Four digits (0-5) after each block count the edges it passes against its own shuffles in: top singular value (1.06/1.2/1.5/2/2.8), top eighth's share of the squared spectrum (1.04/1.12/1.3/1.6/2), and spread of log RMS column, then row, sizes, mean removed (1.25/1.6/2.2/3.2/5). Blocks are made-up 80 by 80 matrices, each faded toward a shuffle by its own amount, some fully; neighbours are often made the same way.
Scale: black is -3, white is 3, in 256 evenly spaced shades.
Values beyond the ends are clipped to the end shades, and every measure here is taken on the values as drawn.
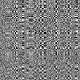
5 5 4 4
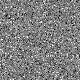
2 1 0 0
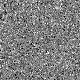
2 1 0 0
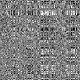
5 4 3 3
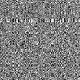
4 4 2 2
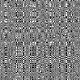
5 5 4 3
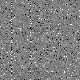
3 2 1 0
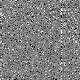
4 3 2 1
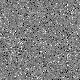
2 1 0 0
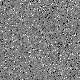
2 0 0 0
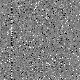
3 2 1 0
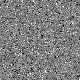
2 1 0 0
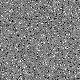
0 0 0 0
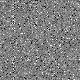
3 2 1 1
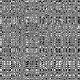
5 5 4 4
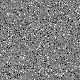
2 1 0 0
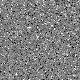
1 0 0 0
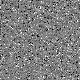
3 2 0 0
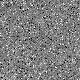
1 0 0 0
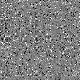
3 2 1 1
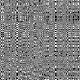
5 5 4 3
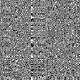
4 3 2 2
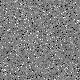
0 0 0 0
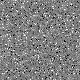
1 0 0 0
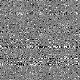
4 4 2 3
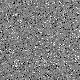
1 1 0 1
